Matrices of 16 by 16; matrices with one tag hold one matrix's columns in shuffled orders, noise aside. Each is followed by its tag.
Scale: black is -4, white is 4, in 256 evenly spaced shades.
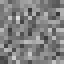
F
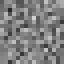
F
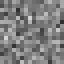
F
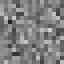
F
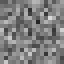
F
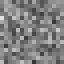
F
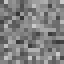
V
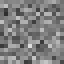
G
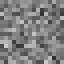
G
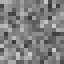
V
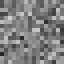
F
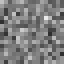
F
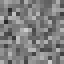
F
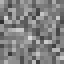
F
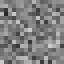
G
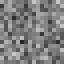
V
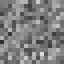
V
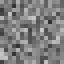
F
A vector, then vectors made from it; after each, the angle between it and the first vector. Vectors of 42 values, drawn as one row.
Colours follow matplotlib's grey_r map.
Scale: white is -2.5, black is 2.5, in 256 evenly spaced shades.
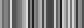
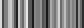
partly aligned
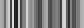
orthogonal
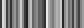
partly opposed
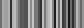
nearly opposite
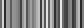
partly opposed
